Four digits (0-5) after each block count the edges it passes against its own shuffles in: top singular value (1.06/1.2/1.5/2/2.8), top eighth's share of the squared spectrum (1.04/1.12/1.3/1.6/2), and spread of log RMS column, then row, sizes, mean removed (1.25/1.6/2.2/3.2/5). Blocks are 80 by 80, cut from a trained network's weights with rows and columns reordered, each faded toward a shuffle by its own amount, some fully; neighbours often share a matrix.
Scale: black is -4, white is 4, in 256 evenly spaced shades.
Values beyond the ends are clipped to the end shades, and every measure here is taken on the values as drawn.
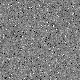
0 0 0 0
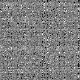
3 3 3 0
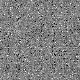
2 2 2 0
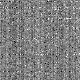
3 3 0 2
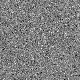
0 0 0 0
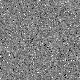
0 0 1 0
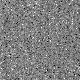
0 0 0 0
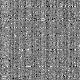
4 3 0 3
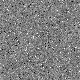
0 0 0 0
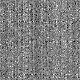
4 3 0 2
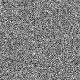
2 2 0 0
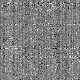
3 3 0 2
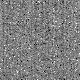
2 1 0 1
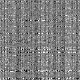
4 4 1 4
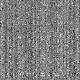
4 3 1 2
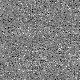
1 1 0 0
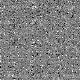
2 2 2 0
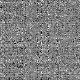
3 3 3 0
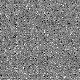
2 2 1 0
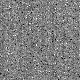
1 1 0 0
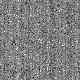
3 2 0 1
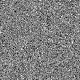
2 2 0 0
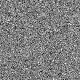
1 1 0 0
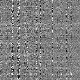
3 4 4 0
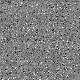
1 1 0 0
